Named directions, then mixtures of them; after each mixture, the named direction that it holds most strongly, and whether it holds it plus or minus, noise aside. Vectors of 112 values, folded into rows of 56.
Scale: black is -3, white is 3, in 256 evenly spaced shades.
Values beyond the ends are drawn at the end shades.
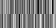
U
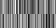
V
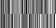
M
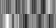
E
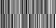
M, plus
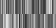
E, plus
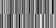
U, plus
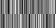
M, plus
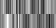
E, plus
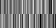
M, minus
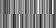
U, minus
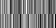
M, minus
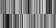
E, minus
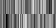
E, minus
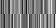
M, plus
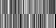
M, minus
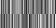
M, plus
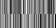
M, minus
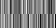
M, minus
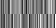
M, plus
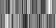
E, plus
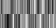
E, minus
